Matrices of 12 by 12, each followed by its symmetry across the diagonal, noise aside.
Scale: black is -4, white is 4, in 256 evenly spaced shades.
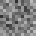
symmetric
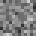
antisymmetric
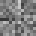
antisymmetric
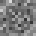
symmetric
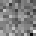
antisymmetric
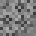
symmetric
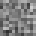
antisymmetric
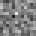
antisymmetric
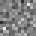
symmetric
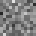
antisymmetric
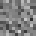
antisymmetric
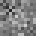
symmetric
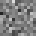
antisymmetric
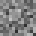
symmetric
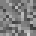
antisymmetric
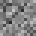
symmetric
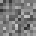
symmetric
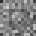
symmetric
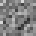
symmetric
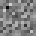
symmetric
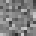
antisymmetric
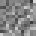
symmetric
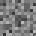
symmetric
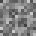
symmetric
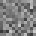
antisymmetric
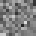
antisymmetric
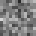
antisymmetric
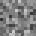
antisymmetric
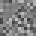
antisymmetric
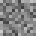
symmetric
